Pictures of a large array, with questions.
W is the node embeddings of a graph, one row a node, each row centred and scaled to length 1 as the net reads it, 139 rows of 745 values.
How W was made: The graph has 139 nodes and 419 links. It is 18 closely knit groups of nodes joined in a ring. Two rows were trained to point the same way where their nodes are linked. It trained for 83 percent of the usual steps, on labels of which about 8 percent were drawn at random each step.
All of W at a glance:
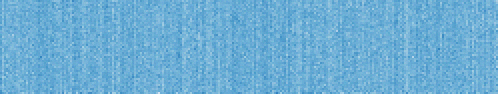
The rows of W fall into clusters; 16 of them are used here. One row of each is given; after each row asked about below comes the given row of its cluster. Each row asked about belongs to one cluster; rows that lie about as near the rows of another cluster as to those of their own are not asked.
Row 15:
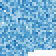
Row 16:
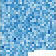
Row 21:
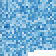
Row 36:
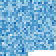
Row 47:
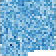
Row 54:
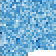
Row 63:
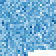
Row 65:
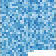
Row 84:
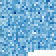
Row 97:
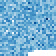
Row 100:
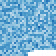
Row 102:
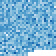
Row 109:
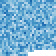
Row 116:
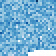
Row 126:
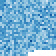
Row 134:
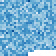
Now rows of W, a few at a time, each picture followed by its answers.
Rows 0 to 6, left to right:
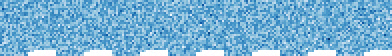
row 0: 100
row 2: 126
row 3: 116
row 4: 36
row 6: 102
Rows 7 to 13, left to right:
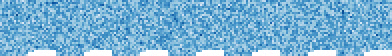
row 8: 54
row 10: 116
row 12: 47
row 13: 109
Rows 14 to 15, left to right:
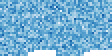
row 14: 84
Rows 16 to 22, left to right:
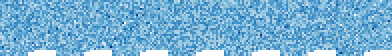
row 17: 100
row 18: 97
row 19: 126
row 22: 16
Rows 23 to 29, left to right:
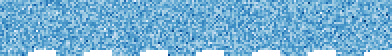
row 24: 126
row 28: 109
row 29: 102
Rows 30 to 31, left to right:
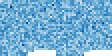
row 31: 97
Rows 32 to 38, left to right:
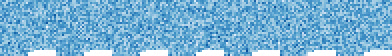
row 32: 100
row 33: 36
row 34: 100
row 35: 21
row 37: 21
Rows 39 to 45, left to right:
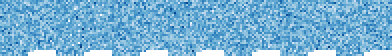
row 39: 65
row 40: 16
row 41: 102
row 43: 116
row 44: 109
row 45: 36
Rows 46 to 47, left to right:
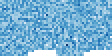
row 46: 15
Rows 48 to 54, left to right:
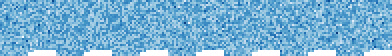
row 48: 116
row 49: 134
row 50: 102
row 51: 65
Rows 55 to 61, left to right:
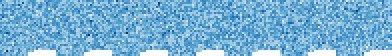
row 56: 116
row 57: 84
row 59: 134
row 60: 63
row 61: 97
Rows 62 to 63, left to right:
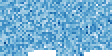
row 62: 54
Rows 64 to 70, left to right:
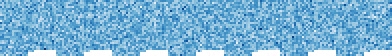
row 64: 134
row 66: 134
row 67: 116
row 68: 100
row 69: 36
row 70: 36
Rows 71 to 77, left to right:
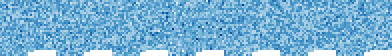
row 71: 15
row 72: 126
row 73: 54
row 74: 84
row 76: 54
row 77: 102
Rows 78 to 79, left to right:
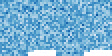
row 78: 65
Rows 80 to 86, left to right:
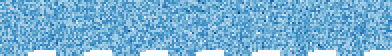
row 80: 47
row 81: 21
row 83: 65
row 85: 84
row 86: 134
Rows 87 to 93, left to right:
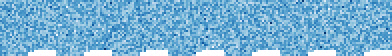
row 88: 47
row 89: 102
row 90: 126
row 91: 116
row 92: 65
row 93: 54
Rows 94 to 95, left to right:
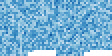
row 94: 47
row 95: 16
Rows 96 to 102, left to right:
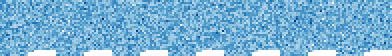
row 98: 116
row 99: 54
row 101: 97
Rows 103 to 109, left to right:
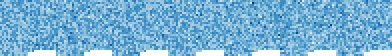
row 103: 47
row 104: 36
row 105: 36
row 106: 109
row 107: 100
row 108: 126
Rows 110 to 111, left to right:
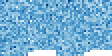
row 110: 97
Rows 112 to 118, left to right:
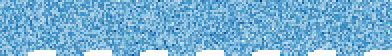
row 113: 100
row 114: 134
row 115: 54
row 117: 21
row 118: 102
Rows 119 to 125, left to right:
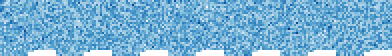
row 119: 63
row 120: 47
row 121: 97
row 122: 109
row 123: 65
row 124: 126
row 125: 21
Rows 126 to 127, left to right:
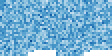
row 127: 21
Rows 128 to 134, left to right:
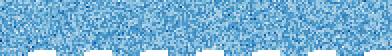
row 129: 54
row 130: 134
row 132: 102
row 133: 109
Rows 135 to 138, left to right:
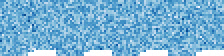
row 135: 63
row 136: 65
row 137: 126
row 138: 97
